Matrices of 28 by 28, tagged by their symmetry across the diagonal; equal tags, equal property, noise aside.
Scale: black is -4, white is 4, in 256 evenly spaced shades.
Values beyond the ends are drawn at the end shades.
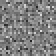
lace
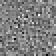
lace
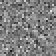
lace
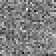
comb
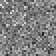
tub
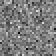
comb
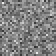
comb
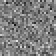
comb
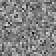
tub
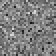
tub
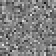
lace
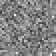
tub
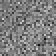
tub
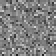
lace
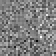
lace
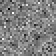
tub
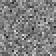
comb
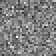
comb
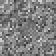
tub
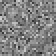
tub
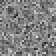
tub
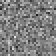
lace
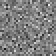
lace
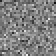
comb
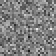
lace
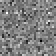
comb
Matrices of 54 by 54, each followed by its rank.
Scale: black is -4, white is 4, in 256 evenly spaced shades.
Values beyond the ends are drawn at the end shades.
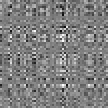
three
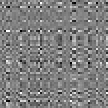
three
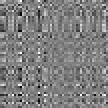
three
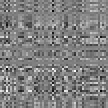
three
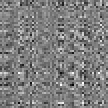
five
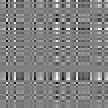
one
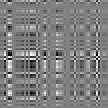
one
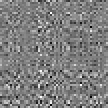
five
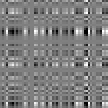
one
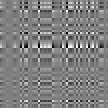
one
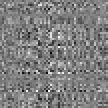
five
